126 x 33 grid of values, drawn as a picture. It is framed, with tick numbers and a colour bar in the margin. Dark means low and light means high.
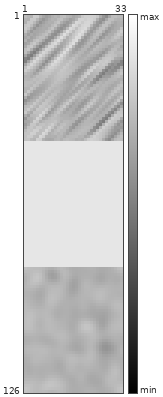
The table splits into 3 rows of 1 panel. Panel 1,1: high, slanting up to the right. Panel 2,1: very high, flat. Panel 3,1: high, blotchy, faint in contrast.
